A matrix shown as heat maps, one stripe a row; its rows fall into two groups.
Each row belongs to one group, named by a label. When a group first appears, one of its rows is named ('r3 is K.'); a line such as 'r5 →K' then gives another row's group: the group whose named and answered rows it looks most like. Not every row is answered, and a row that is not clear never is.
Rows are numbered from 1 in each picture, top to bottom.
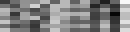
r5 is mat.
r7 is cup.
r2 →mat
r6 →cup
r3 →cup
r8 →cup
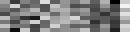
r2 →cup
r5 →cup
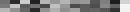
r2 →cup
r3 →cup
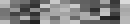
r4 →cup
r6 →cup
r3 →cup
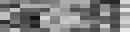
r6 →cup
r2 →mat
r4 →cup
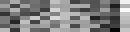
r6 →mat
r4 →cup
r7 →mat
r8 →mat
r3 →cup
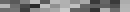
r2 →cup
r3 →cup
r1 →mat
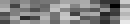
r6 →mat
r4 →mat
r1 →mat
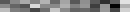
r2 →mat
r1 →mat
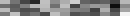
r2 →mat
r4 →cup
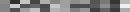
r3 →mat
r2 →cup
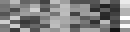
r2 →mat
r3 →mat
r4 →mat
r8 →mat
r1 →cup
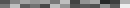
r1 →mat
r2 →cup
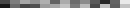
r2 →cup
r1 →mat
